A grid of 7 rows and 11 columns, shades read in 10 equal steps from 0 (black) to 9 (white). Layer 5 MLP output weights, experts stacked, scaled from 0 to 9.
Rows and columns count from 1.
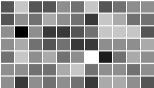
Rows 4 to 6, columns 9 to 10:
5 5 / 4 6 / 5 4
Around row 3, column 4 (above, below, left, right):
6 3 5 2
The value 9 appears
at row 5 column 7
